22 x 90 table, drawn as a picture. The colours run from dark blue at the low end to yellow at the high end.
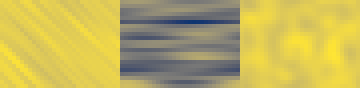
The table splits into one row of 3 panels. Panel 1,1: very high, slanting down to the right, faint in contrast. Panel 1,2: middling, streaked across, strong in contrast. Panel 1,3: very high, blotchy, faint in contrast.
